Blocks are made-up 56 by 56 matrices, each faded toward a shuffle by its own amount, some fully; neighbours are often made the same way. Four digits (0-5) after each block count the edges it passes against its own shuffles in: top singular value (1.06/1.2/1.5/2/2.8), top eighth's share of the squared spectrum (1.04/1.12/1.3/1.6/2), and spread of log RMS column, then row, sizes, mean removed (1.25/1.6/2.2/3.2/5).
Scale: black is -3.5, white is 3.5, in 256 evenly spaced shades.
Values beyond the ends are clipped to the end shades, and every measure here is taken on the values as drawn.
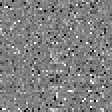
3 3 1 1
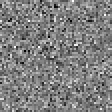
3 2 0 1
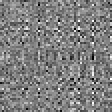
4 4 3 3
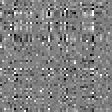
5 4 3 3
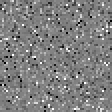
0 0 0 0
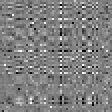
5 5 3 3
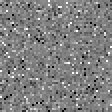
1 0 0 0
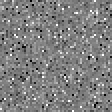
1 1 0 0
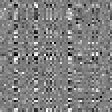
5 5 3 3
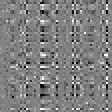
5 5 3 3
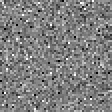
0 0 0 0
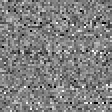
1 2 0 3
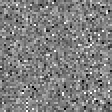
0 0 0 0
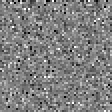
1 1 0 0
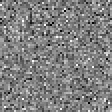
1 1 0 1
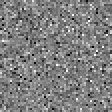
0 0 0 0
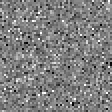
0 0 0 0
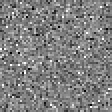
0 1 0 0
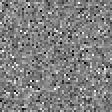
0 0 0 0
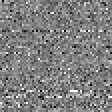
1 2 0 3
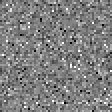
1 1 0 0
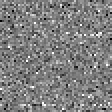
0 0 0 1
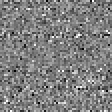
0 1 0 3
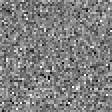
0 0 0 1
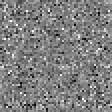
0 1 0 1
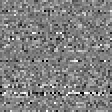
2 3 0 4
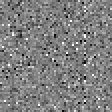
2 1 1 0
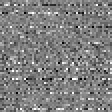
2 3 0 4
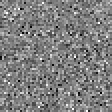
0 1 0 1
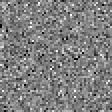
0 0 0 0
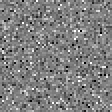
1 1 0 0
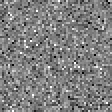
2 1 0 0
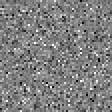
1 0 0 0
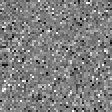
2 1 0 0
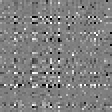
4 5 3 3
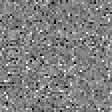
2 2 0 0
